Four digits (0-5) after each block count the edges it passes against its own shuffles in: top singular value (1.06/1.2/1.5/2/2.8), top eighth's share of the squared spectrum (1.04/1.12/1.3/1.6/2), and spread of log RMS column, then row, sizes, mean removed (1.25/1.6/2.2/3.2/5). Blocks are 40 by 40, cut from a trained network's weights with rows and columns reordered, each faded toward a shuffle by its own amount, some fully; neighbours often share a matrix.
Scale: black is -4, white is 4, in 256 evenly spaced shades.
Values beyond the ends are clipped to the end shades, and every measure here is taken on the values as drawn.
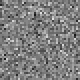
0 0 0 0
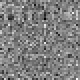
3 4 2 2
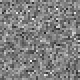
1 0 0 0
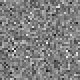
2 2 0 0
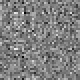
3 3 2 1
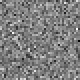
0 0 0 0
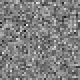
2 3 1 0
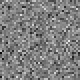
2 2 0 1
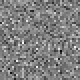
0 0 0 0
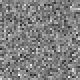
2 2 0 1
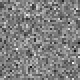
1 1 0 0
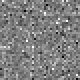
1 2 1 0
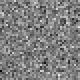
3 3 1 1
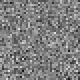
1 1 0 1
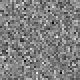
1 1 1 0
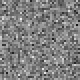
2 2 1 0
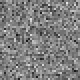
1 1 0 0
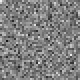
1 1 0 0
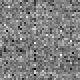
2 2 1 0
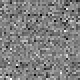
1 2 1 0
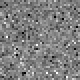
1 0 0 0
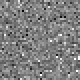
0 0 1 0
